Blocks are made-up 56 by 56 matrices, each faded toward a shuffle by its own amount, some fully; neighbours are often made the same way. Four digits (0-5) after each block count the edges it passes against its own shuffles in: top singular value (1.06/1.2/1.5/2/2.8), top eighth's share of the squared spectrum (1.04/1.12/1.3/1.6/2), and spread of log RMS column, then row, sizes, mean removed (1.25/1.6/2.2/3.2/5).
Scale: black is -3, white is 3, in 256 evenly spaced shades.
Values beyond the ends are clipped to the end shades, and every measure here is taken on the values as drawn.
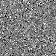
1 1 0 0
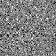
3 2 1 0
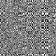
4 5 3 3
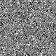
1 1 0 0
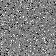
0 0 0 0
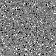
2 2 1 0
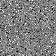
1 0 0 0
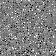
1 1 0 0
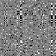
4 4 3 2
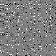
4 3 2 1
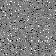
3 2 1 0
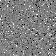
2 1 0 0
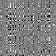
4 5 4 2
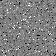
0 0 0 0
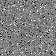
2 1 0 0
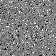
1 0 0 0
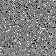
2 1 0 0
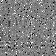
3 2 1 0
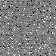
3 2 1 0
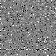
3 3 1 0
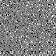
3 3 1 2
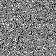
3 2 0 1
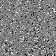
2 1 0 0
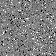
0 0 0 0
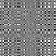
5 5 4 4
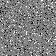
0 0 0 0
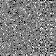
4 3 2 1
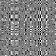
5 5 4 3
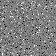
0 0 0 0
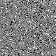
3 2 1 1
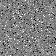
0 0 0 0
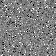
1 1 0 0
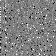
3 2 1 0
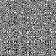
4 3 2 2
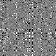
4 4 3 2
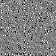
3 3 2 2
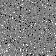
2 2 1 0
